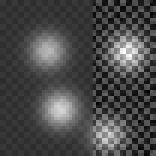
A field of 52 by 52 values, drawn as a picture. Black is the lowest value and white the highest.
The values are skewed, with a long tail toward high values. The halves do not mirror each other. A vertical seam about 60% of the way across splits the table, and the left part is calmer. Overall the values sit about 30% of the way up the scale. No overall slope runs across the table. No row or column stands out. Four bumps rise from the field.
